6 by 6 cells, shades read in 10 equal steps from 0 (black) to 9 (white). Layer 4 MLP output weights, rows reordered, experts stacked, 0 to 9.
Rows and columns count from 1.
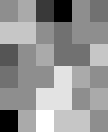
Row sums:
22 33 29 33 37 34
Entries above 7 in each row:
0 0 0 1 2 1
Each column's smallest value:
0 5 2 0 4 4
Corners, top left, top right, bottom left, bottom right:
5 4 0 5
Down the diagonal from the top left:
5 7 6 8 5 5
